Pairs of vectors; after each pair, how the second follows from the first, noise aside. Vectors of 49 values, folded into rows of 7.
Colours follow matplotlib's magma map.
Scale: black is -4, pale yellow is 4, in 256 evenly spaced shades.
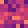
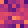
copied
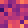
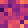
copied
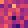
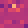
partly zeroed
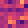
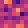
wrapped around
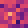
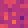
partly zeroed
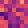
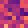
reversed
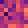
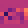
partly zeroed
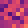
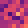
copied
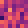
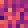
copied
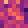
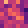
copied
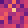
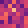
copied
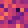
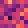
reversed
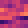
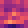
wrapped around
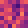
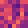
copied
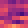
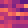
wrapped around
